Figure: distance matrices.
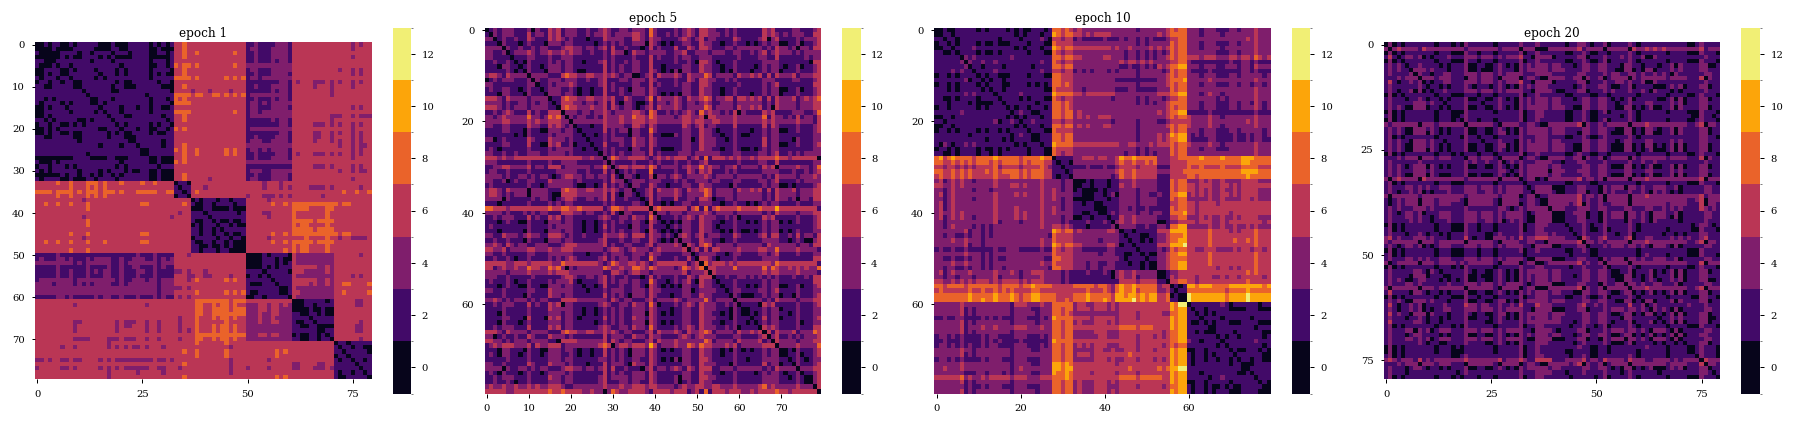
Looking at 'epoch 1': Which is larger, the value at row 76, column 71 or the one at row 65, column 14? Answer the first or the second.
the second
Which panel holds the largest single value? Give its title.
epoch 10
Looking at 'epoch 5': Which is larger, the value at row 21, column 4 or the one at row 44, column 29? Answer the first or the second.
the first
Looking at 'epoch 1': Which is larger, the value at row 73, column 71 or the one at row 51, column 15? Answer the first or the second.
the second
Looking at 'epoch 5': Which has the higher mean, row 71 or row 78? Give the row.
78
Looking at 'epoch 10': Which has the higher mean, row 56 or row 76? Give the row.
56
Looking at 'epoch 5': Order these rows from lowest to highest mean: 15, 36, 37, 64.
64, 37, 36, 15
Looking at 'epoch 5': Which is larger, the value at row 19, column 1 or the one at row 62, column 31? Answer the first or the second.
the first
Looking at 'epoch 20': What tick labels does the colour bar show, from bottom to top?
0, 2, 4, 6, 8, 10, 12
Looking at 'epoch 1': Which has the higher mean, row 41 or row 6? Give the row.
41
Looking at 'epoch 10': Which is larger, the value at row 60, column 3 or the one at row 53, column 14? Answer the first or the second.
the second
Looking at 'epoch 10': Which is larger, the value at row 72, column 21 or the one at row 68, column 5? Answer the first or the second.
the first
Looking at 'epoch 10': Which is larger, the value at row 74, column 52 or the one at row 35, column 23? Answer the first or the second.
the first
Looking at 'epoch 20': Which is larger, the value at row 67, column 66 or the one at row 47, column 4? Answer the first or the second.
the second
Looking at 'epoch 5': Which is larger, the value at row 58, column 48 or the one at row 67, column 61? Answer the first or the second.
the first
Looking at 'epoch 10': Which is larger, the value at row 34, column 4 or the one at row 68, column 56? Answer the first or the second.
the second
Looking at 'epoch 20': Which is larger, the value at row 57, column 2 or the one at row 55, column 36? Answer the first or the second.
the second
